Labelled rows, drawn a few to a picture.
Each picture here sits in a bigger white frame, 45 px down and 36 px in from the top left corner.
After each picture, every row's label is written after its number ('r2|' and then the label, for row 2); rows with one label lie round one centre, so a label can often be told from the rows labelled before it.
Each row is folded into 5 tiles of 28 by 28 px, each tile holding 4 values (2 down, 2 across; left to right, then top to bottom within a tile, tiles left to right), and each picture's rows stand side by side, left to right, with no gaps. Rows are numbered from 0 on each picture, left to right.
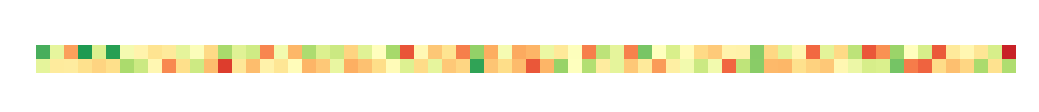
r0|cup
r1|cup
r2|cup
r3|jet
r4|cup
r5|jet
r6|jet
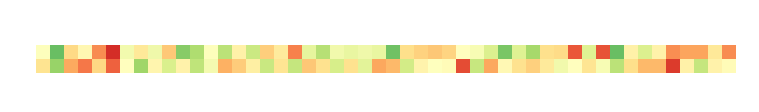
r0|jet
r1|cup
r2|cup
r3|cup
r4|jet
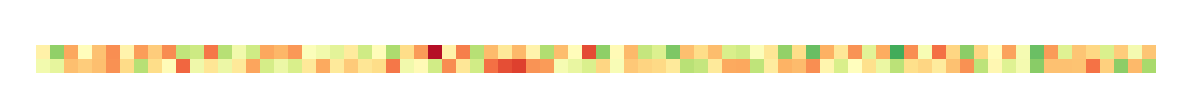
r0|jet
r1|cup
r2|cup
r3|jet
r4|cup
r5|cup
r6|jet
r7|jet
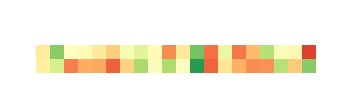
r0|jet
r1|jet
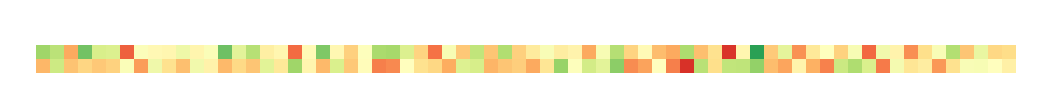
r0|cup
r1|cup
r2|cup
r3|jet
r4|jet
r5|jet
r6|cup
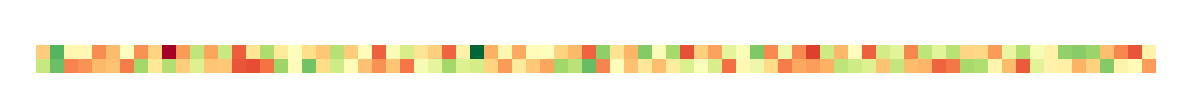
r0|jet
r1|jet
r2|jet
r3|jet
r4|cup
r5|jet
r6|cup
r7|cup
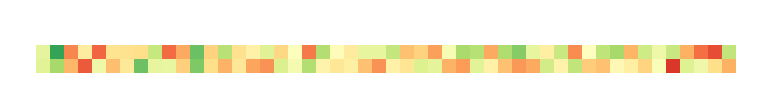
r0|jet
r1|jet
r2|cup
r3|cup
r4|cup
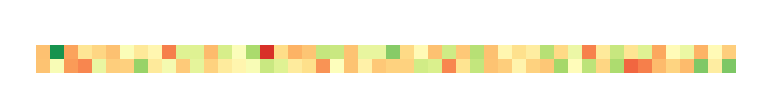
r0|jet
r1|cup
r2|cup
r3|jet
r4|jet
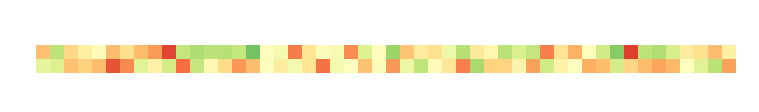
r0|jet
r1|cup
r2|cup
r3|cup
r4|cup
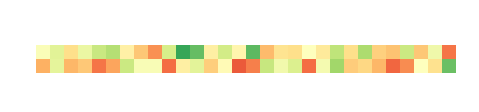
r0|cup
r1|cup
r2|jet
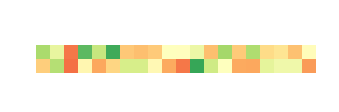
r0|cup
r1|cup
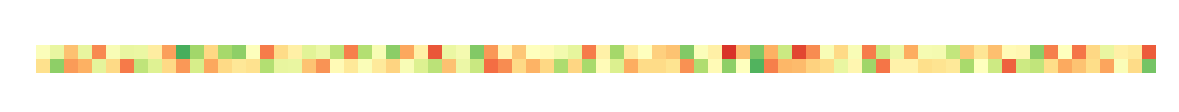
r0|jet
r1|cup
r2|cup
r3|jet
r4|jet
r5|jet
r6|cup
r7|jet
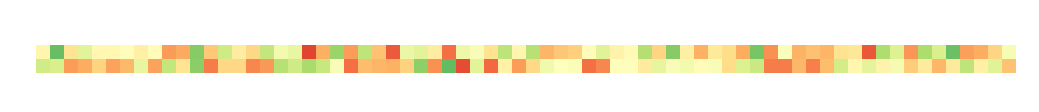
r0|jet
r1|jet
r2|jet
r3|cup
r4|cup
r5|jet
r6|cup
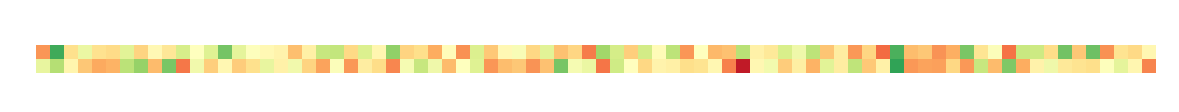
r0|jet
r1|cup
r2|cup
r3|jet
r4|cup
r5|cup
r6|jet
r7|cup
